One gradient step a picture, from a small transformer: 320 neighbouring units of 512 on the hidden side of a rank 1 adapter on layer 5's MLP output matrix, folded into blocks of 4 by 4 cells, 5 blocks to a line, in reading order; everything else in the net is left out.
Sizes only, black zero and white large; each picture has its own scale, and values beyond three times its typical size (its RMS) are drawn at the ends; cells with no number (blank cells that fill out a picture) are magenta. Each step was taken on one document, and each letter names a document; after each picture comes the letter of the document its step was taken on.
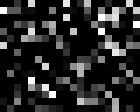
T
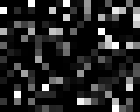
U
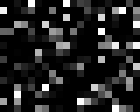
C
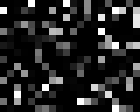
U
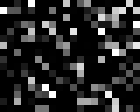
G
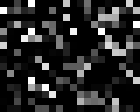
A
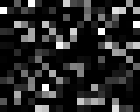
C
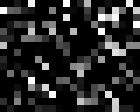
T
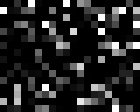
C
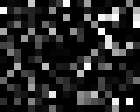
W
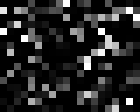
W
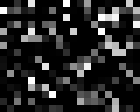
A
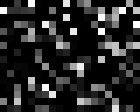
C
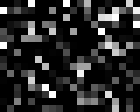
T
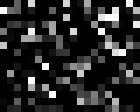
A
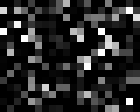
A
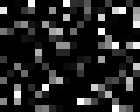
U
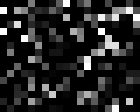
W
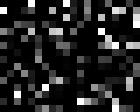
U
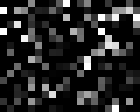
W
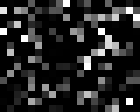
W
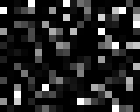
U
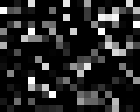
A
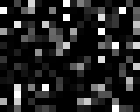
C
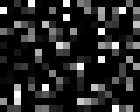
C
